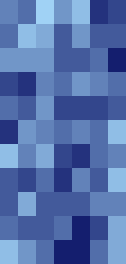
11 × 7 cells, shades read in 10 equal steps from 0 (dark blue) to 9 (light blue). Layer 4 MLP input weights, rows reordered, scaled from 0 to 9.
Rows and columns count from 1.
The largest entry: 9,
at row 1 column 3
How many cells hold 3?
15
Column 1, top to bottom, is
5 4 6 2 4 1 8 3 3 4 8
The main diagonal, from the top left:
5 8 6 4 2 4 5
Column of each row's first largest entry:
3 2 1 5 3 7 1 7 2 7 1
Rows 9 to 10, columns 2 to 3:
7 3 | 3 3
